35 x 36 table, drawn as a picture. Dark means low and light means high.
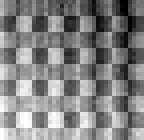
Stripes: upright, repeating 5 times. Odd rows or columns: none. Ninth with the highest average: bottom left. Ninth with the lowest average: top right. Slope: up to the bottom left.
